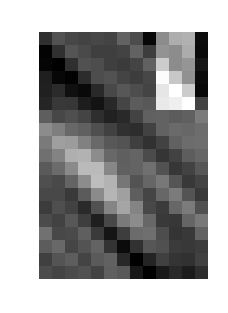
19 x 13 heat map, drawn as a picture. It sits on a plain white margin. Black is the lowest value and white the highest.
The ninth with the highest average is the top right. An odd patch, higher than its surroundings, sits in the top right. Streaks slant down to the right. The values are skewed, with a long tail toward high values. The halves do not mirror each other. Values change most from cell to cell in the top right.
